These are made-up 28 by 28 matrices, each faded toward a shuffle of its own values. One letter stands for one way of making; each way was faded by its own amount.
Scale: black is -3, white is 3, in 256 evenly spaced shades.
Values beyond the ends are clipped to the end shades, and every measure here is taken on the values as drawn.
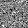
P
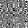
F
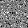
P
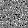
P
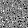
P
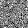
P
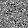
P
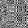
F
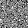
P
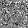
P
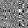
F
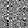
F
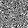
P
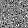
P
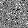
P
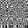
F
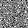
P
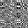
F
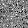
P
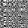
F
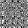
F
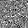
P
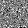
P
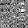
F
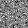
P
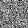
P
